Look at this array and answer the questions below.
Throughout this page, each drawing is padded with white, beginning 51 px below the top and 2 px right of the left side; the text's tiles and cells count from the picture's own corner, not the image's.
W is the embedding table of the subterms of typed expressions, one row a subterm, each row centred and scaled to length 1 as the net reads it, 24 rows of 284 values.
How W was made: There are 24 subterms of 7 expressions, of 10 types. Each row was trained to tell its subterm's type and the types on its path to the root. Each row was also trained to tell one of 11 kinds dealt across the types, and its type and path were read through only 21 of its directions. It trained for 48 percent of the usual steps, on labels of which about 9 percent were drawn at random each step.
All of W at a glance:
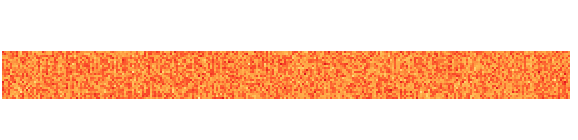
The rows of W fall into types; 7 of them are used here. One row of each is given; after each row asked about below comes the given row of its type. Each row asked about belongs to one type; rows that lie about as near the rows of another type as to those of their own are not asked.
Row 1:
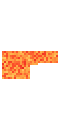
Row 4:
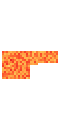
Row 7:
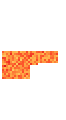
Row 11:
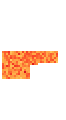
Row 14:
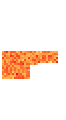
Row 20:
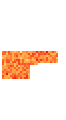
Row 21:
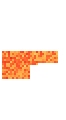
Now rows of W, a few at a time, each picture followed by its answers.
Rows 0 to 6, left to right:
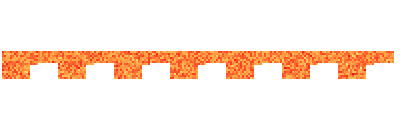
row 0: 1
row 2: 11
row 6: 7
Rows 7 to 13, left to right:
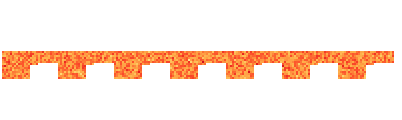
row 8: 7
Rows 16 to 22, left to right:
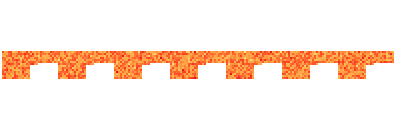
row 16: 20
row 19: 11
